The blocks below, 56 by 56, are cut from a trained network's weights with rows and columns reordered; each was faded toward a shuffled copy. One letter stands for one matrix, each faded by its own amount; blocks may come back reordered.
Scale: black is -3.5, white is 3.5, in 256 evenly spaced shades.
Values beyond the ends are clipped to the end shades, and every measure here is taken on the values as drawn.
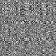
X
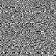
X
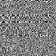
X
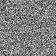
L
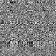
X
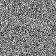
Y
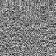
X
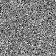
Y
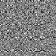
X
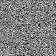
L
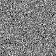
Y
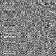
X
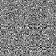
X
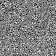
L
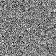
Y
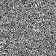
L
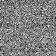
L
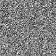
Y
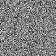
Y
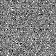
L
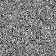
Y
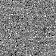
L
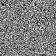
Y
